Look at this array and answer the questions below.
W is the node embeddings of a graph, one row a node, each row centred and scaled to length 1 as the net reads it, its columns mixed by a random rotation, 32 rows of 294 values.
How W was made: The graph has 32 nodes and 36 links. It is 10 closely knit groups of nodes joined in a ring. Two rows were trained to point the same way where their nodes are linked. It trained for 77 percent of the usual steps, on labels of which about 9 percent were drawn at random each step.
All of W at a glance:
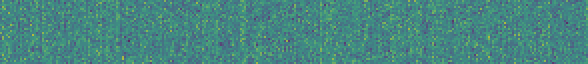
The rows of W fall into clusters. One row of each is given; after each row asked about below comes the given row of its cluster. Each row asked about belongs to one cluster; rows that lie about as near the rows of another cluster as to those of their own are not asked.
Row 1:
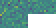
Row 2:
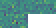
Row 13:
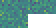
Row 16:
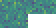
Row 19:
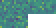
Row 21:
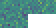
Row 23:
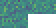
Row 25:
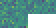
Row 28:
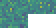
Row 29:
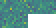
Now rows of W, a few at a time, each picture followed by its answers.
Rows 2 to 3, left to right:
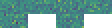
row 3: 19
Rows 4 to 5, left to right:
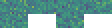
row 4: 29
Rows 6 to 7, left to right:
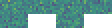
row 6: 16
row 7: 25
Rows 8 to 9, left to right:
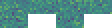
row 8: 19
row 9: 19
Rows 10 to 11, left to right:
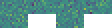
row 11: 13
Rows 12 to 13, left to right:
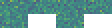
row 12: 1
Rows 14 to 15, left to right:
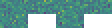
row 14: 2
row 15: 1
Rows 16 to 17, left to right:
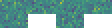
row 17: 23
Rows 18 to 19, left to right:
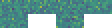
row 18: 28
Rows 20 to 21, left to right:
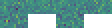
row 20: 23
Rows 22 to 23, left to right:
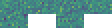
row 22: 21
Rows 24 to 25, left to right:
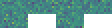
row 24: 16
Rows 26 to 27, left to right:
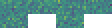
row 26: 28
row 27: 13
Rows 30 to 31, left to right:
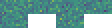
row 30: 1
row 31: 29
